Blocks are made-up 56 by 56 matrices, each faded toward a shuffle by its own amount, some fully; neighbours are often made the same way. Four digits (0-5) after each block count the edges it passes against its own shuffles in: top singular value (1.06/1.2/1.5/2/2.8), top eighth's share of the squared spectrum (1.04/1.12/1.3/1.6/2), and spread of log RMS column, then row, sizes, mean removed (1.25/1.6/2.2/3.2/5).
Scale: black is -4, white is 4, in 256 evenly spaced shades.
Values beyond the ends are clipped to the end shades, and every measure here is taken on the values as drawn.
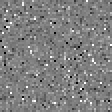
0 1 0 0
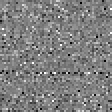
2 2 0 2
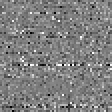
2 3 0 3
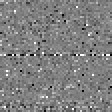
3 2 0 2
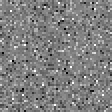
2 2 0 0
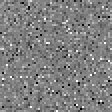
0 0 0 0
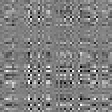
5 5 4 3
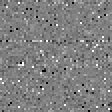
2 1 0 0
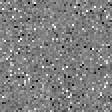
0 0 0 0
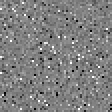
0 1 0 0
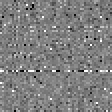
4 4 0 2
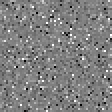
0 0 0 0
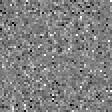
2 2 0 1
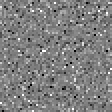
2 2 0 0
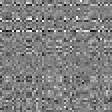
5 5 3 4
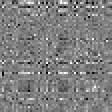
4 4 2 3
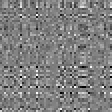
5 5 3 3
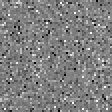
0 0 0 0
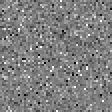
1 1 0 0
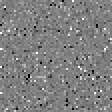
2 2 0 0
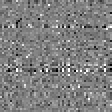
4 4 2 3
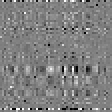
4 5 2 3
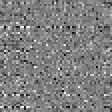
4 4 2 2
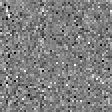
1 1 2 0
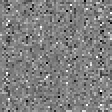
1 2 2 0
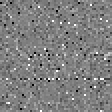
3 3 1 1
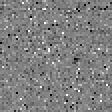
2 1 0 0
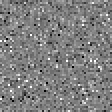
2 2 0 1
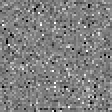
1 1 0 0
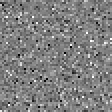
2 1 0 0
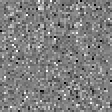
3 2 0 0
